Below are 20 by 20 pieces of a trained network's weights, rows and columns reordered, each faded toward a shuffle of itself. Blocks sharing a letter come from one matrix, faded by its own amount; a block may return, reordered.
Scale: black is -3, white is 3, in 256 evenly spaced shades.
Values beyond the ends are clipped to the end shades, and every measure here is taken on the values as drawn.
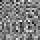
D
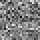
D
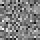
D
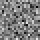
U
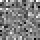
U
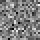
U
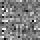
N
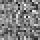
D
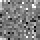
N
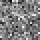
U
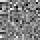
D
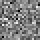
U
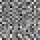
D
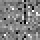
N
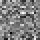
D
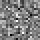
D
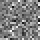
D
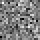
U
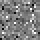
N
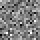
U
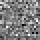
N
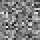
D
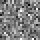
U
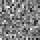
U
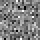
U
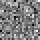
U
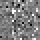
N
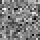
U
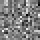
D
